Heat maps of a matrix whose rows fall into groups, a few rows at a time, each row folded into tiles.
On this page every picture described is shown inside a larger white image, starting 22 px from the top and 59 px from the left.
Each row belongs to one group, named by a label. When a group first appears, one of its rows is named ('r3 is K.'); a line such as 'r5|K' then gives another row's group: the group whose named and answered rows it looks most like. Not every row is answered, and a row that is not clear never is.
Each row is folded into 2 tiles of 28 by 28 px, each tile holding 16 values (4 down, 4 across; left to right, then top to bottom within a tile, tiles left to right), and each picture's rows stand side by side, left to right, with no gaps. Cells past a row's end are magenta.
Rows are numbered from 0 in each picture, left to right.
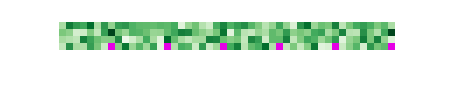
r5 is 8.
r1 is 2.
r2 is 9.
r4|9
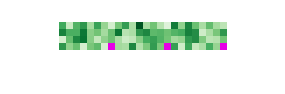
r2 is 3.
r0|3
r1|8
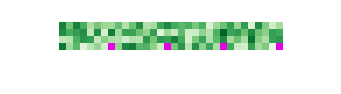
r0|3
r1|9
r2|2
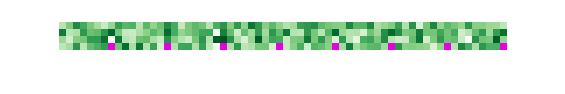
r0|8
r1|2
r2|9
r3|2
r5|2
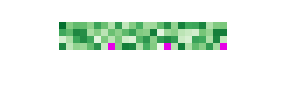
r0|3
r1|9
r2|2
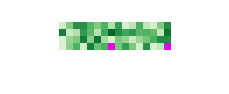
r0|8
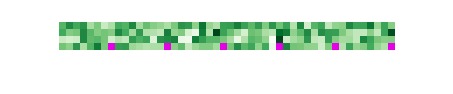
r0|8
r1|3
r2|2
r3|2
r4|3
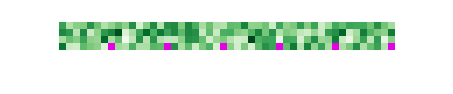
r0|3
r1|8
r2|3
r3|8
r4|2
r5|8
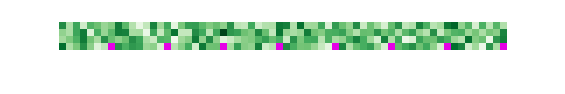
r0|3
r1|3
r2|8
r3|9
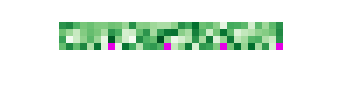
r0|2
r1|8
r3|2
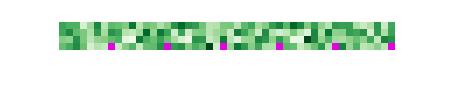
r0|3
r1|8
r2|2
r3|9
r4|2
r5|3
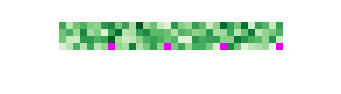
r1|8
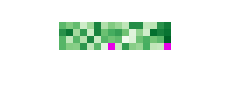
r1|9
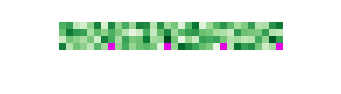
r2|9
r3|9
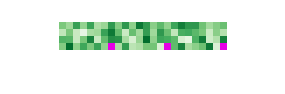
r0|2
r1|2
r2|2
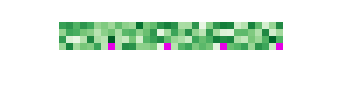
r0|2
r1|9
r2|9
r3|9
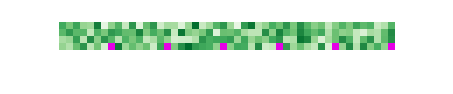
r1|3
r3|9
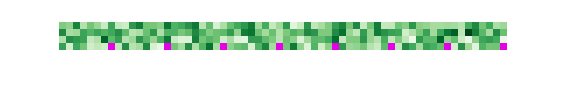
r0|3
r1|9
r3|8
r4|9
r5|3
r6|8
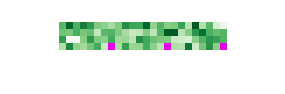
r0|2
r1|2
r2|8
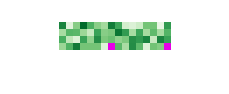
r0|9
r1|3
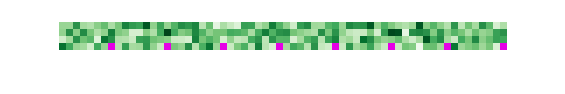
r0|3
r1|2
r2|8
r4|9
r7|3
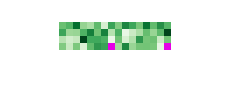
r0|8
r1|2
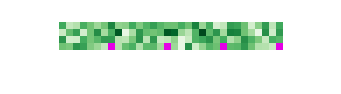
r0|9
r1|8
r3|3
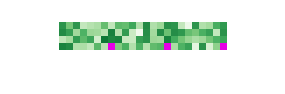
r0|3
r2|9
